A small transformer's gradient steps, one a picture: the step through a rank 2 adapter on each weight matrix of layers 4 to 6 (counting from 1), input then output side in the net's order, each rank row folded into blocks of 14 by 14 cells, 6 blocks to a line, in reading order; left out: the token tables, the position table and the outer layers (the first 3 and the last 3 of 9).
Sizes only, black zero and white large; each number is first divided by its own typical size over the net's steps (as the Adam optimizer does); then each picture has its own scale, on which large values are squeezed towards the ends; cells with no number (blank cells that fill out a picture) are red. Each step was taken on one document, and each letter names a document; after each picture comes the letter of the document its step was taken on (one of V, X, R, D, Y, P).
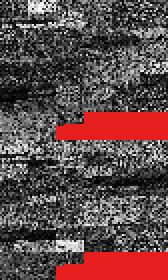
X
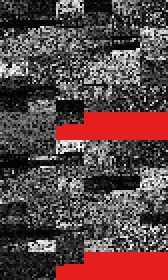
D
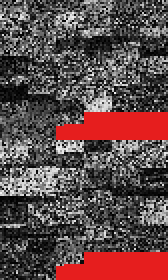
X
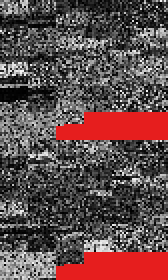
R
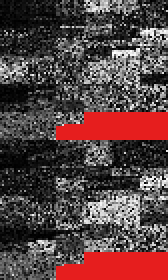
D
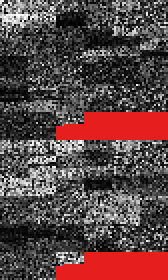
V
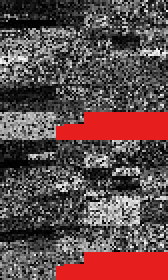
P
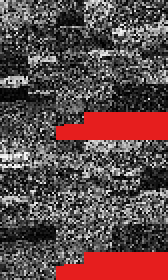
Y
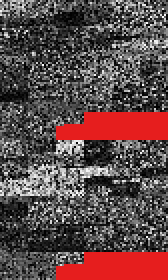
V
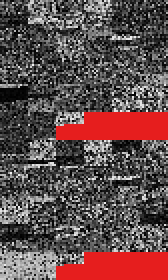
R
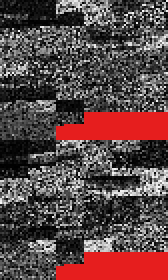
P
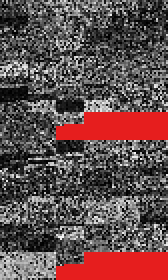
R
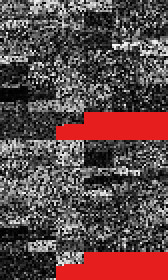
Y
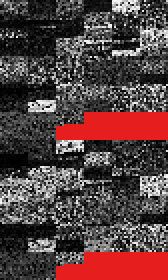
P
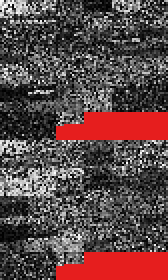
V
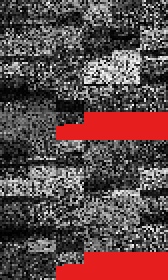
D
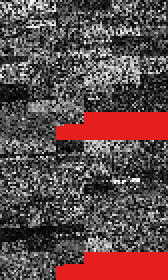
V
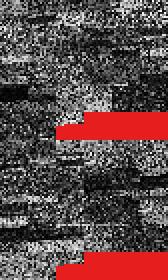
X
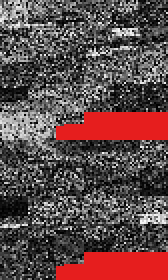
X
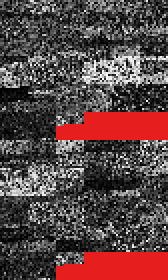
V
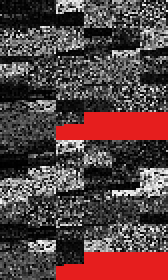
P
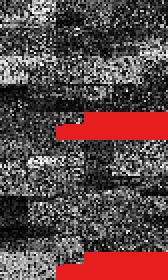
V
